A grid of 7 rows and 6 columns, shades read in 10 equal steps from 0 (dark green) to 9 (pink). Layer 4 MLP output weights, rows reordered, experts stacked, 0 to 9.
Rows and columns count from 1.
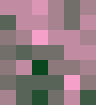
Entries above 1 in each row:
6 6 6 6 5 6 5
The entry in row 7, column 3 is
1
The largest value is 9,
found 2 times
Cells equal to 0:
1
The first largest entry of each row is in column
3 2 3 5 2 5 5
